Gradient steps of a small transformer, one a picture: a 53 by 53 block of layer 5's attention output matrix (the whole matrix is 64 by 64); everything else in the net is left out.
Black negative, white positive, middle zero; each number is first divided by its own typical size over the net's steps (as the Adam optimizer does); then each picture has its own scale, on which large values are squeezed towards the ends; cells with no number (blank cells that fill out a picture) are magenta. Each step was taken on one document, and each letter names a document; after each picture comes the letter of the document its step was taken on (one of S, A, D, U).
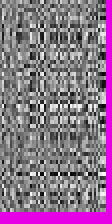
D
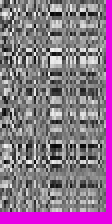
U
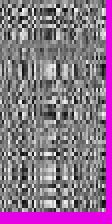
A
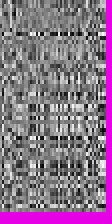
D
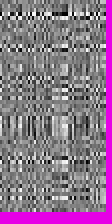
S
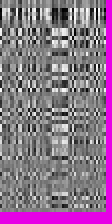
S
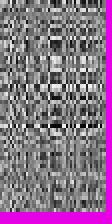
U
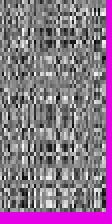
A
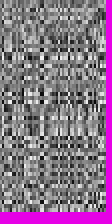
D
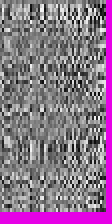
D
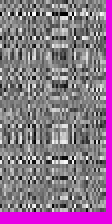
S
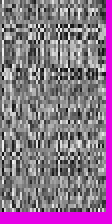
D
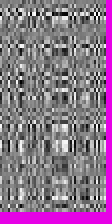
S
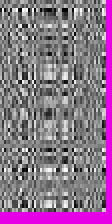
A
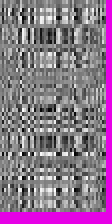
A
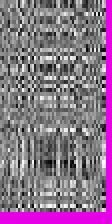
A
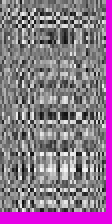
A
